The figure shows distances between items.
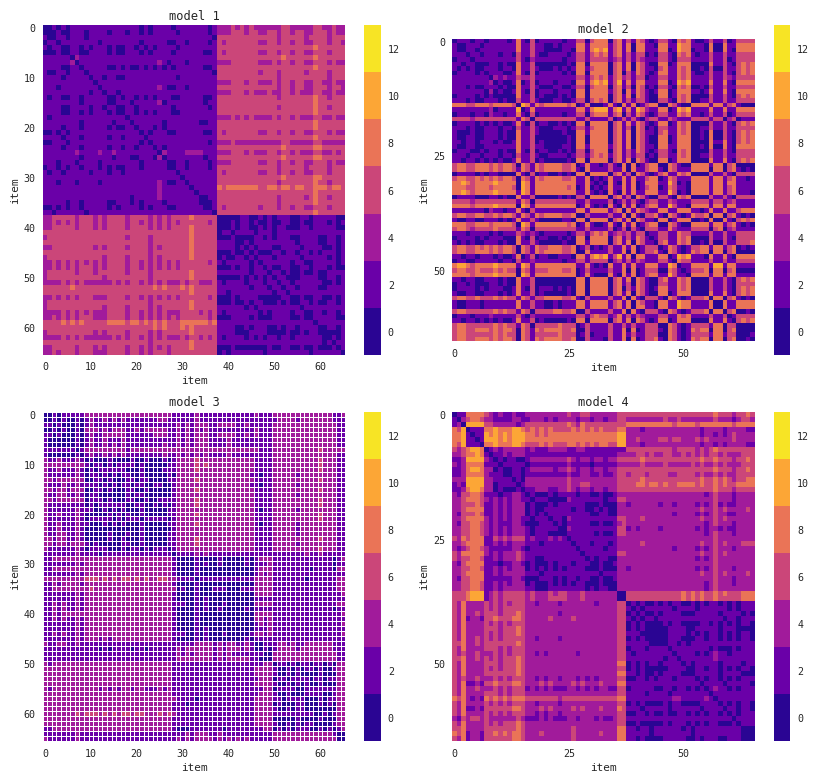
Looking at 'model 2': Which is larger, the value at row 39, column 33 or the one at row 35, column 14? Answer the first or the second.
the first
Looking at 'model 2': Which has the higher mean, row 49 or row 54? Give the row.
49
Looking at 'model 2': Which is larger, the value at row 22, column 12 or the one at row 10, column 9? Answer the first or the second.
the second
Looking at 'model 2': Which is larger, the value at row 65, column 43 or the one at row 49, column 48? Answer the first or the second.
the second
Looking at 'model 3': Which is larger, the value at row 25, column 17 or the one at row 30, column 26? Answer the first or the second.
the second
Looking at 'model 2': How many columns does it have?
66
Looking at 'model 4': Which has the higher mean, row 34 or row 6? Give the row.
6
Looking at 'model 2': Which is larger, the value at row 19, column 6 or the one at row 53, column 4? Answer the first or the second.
the second
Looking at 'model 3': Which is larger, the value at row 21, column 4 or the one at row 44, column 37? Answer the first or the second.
the first
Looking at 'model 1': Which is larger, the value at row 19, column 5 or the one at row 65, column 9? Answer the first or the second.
the second
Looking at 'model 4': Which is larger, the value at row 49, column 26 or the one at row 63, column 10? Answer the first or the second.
the second
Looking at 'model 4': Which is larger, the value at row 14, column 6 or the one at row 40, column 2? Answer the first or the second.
the first
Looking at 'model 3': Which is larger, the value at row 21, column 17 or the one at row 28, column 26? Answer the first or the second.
the second
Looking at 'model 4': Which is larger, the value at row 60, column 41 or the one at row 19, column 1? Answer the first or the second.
the second
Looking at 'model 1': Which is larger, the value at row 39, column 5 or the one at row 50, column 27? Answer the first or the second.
the second
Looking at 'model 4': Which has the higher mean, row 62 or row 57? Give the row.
57
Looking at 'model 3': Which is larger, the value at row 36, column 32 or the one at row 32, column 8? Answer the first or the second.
the second
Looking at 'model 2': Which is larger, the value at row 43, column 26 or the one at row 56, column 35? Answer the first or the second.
the second
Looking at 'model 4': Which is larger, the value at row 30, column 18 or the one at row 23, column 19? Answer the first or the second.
the second
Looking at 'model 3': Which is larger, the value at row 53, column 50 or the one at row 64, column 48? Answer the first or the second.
the second
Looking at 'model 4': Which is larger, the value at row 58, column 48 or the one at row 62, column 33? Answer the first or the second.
the second
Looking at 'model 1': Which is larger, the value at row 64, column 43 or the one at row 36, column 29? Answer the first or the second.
the second
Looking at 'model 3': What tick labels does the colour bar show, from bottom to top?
0, 2, 4, 6, 8, 10, 12
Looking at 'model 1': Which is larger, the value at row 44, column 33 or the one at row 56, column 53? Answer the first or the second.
the first
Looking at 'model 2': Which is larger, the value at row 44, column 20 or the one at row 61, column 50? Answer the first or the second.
the second
